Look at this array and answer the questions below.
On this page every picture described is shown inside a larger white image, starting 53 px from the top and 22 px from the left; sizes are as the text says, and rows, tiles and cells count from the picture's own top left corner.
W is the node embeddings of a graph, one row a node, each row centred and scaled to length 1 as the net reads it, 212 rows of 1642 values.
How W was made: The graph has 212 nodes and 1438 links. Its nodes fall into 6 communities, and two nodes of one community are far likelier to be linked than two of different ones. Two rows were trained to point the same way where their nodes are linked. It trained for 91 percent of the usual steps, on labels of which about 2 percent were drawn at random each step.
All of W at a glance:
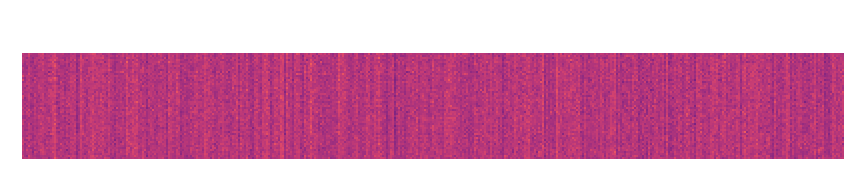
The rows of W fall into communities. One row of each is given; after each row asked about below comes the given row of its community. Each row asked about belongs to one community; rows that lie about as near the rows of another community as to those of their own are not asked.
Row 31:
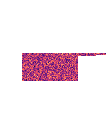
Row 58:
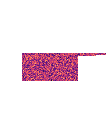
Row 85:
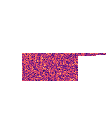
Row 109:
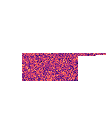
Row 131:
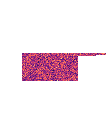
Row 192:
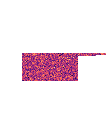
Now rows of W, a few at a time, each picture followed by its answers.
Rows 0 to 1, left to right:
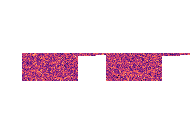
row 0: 192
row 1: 192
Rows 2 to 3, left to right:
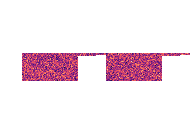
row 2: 85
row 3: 58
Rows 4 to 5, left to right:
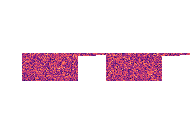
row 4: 192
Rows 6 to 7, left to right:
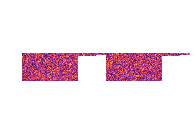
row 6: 85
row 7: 109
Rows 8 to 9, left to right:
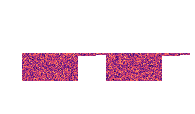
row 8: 192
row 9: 85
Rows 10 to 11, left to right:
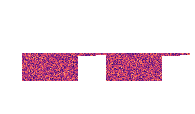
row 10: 31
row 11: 109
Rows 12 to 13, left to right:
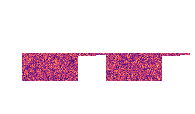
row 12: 58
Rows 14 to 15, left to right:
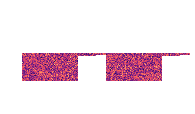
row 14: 192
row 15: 131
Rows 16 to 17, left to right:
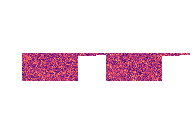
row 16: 85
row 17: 109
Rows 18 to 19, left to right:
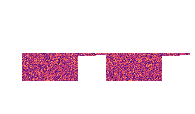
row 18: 109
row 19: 58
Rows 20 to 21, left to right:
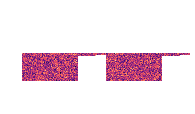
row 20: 192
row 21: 131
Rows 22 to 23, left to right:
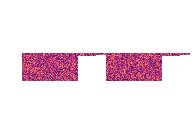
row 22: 131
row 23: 31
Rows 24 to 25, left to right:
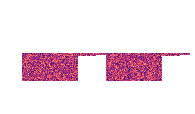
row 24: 31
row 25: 31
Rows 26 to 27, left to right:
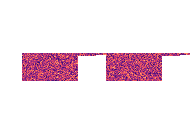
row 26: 131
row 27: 192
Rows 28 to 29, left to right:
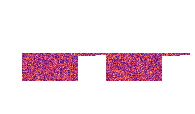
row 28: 31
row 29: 85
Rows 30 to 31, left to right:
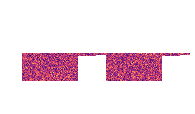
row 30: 192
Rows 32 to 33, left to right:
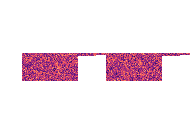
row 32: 192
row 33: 192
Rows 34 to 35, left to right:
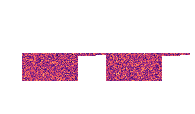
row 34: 192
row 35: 58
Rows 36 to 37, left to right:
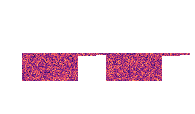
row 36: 85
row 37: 109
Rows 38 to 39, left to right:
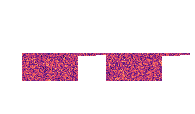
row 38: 109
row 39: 85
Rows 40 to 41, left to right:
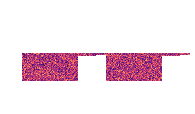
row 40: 85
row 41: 58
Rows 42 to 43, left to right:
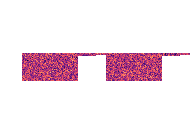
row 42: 192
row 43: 192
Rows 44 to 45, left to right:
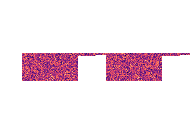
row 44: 192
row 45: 109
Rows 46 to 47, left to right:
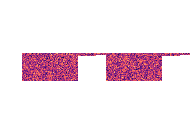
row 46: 109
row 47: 31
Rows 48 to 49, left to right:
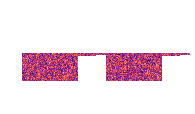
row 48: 85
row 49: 131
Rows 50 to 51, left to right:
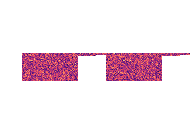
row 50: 192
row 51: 58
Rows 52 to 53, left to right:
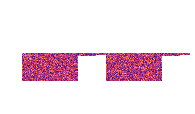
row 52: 31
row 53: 131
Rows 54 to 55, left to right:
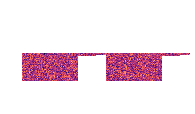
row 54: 109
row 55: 192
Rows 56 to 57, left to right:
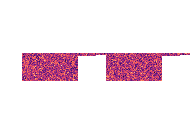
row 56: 109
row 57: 192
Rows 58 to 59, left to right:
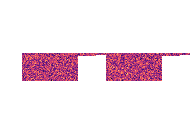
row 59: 85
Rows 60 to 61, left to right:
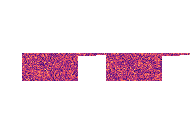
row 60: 58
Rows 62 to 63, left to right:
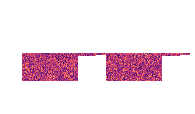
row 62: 109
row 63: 31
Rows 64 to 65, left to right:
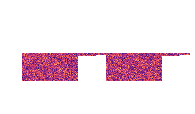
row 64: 58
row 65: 31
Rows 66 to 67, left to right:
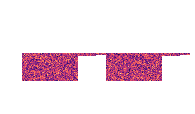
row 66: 58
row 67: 31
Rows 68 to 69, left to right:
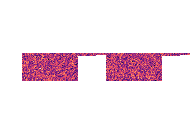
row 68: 109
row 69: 31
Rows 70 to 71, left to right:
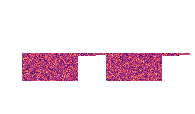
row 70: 192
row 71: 31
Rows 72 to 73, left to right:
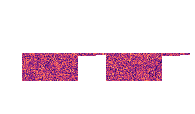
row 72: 192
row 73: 58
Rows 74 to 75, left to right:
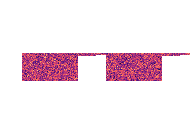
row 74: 31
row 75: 131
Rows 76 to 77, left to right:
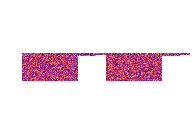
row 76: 192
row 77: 85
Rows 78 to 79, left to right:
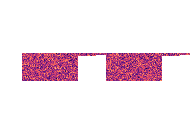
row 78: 58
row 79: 31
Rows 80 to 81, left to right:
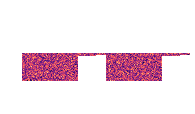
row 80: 58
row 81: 85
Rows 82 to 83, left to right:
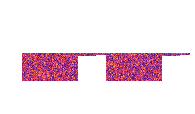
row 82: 192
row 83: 58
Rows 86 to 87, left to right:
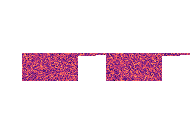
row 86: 131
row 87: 192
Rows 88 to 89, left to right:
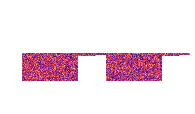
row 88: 85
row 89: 131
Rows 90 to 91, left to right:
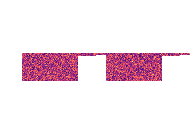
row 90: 192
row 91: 131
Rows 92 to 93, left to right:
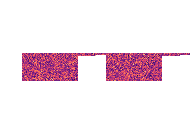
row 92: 85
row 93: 192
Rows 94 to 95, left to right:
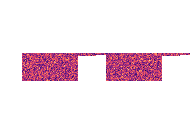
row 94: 58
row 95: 58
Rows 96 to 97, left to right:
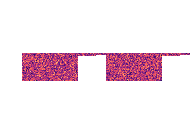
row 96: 85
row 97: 85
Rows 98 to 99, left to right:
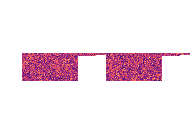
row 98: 58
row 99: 109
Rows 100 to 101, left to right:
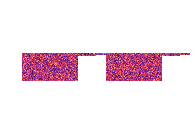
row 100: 192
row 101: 85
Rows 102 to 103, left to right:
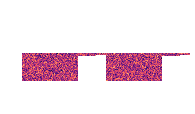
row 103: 192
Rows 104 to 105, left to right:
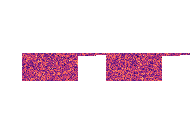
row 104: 85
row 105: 85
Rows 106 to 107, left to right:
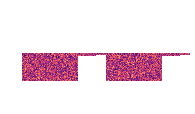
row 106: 85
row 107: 58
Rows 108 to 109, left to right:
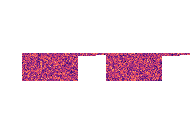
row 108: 31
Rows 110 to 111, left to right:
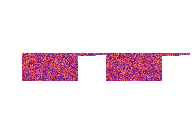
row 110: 109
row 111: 109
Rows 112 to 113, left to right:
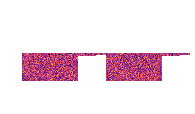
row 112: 109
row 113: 85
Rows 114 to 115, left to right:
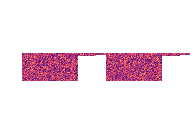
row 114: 131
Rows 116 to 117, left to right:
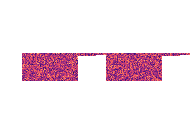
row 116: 109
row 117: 109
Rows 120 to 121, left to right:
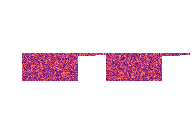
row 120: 131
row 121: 85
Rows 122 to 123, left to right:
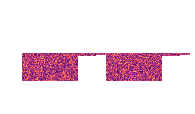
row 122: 109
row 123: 31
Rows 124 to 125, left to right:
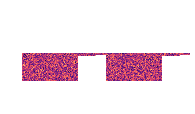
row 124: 109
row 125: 31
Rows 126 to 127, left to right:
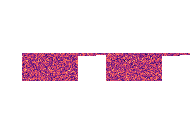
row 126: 85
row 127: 131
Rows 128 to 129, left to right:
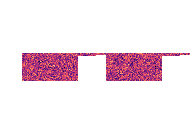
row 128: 31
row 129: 131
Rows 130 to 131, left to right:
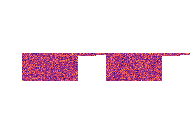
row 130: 58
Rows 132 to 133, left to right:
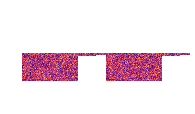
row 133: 85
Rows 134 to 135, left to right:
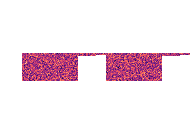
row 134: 31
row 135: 58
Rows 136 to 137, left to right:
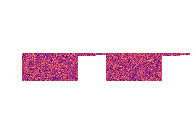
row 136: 109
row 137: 58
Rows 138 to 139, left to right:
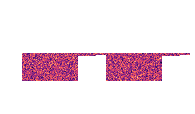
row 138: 192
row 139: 31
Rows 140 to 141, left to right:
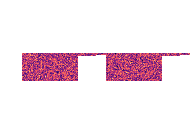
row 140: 31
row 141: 85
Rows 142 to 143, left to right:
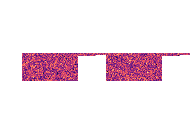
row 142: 109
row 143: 192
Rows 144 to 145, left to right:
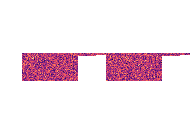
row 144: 58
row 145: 58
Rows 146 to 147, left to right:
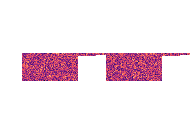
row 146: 109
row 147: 131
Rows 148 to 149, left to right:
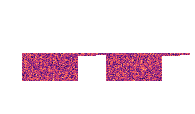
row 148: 85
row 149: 109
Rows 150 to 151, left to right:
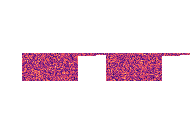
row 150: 85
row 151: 131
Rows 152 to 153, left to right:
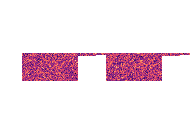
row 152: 192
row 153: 131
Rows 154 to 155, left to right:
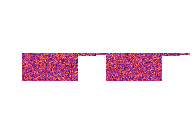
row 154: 31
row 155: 58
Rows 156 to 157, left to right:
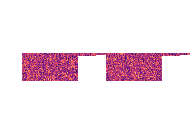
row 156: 109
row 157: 109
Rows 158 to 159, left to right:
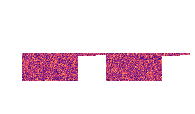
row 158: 109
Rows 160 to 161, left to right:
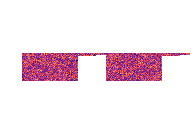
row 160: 31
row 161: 131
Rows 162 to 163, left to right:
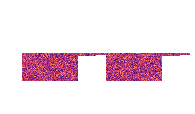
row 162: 131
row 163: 131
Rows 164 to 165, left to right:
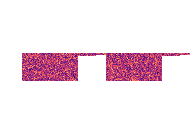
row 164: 58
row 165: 109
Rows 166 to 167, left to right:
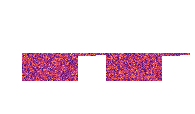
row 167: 85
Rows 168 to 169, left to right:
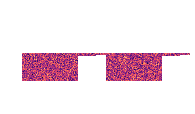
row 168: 192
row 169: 31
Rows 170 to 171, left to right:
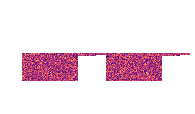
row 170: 131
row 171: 31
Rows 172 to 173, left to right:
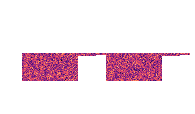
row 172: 85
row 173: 192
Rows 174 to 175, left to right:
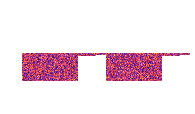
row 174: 31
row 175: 85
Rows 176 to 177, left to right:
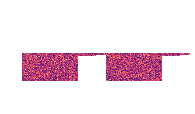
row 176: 58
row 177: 58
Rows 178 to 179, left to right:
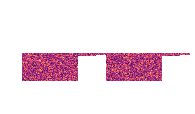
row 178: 31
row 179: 131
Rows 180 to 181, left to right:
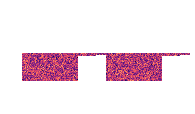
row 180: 85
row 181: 85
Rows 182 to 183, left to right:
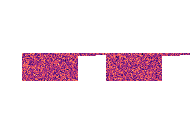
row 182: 109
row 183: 85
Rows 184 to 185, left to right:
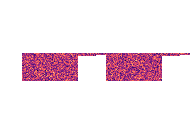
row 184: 85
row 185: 31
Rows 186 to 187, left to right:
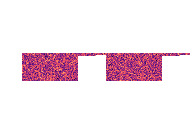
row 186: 109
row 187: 192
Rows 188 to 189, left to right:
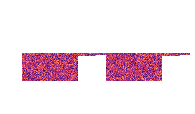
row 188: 131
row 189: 85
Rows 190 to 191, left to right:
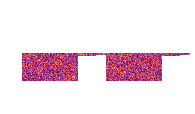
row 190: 131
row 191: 31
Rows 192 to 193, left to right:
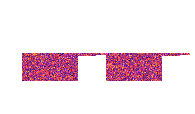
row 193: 109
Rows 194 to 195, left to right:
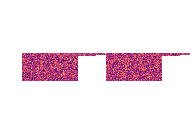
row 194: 131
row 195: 109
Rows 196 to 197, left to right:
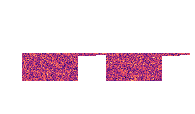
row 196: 192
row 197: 109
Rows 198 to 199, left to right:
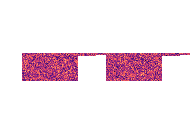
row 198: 85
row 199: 192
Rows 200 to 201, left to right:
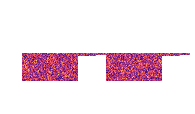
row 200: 109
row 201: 85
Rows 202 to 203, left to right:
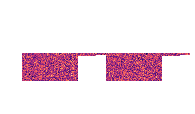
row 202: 85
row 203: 192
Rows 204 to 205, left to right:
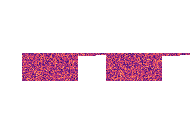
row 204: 85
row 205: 85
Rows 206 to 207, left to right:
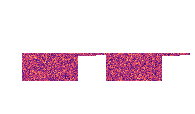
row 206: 58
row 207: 192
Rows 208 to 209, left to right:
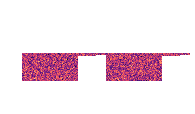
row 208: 85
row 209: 58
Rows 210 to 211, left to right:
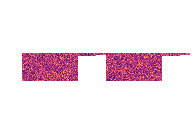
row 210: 192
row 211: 131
